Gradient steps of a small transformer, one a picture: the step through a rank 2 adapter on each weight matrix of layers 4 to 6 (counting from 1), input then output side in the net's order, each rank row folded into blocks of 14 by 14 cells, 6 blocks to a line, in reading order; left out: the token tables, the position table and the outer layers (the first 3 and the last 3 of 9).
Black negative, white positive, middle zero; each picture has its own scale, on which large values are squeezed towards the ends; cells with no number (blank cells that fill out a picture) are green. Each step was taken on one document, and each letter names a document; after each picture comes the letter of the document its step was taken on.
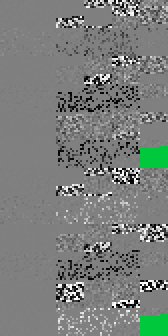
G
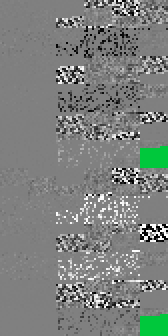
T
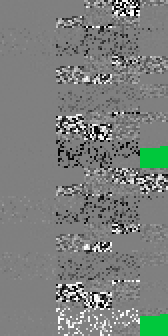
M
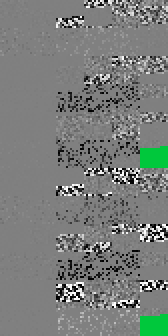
G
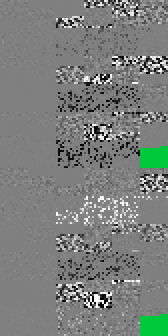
M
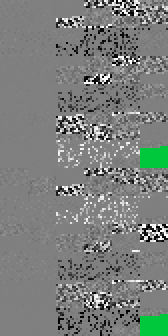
T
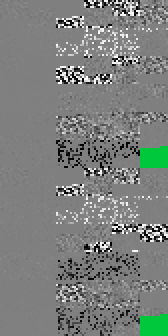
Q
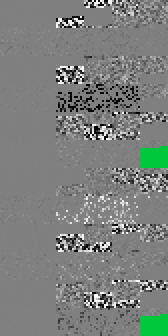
G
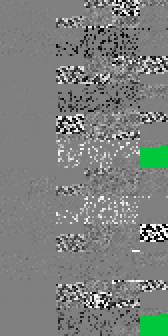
T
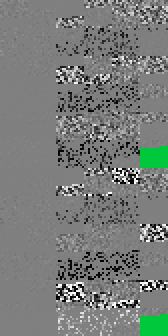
G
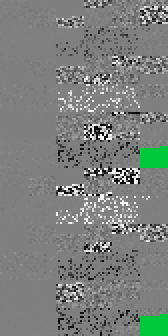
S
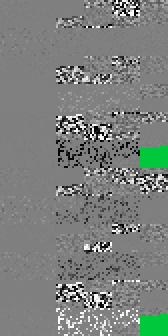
M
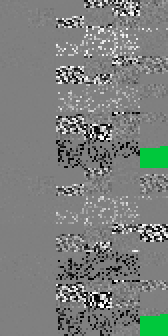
Q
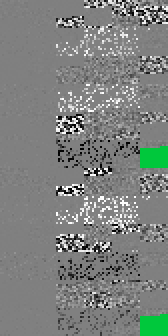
S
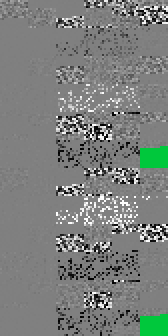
S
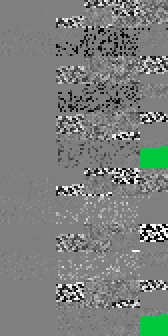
T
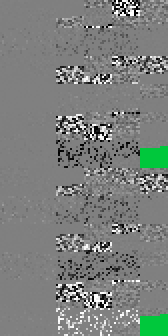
M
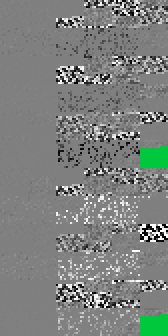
T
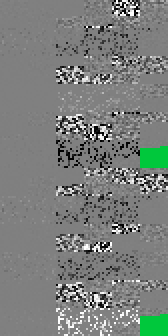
M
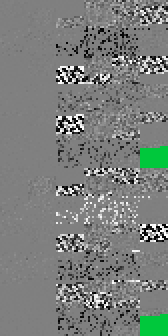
T
